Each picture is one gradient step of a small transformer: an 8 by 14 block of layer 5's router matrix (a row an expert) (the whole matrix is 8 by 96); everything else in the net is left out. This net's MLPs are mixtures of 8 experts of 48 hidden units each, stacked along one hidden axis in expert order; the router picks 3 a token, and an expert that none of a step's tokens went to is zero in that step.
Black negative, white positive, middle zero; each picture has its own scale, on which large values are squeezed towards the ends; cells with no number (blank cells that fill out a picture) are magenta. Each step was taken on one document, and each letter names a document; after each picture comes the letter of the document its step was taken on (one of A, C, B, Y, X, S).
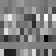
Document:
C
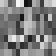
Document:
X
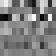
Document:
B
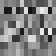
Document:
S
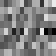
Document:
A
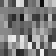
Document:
X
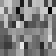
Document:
S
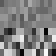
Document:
X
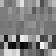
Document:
X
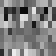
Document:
B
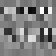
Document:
S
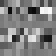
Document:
S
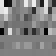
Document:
B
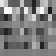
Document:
B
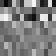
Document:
A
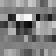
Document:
C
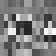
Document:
C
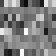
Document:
A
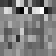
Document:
S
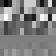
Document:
B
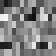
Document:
A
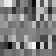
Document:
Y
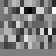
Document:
S
